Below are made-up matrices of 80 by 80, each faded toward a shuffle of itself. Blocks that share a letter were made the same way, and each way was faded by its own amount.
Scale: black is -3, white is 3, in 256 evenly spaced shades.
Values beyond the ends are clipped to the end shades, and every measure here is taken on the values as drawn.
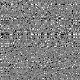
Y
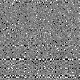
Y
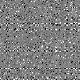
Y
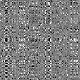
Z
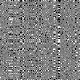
Z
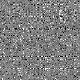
Y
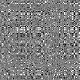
Z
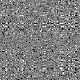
Y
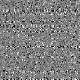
Y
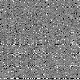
Y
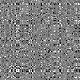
Z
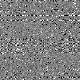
Y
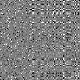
Z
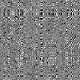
Z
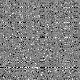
Y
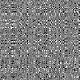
Z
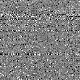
Y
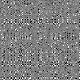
Z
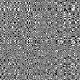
Z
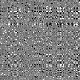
Z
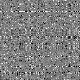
Y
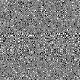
Y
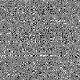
Y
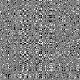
Z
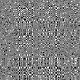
Z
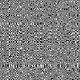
Z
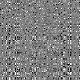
Z
